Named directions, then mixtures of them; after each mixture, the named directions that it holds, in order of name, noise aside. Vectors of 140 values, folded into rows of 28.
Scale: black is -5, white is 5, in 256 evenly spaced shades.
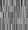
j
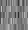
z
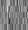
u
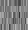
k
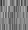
j, u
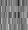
k, z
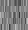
k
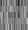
j, k, z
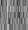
k, u, z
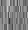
u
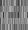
j, z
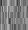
j, u, z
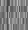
k, u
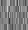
u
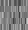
k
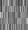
j, k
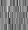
u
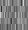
j, z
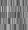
u, z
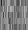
j, u, z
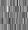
u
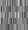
z
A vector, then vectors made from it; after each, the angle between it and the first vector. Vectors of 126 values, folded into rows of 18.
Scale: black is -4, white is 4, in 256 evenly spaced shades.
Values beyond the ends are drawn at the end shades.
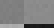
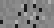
orthogonal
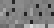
partly opposed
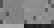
nearly parallel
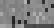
partly aligned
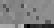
nearly parallel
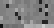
partly opposed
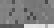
nearly opposite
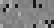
orthogonal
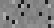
orthogonal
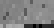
nearly parallel
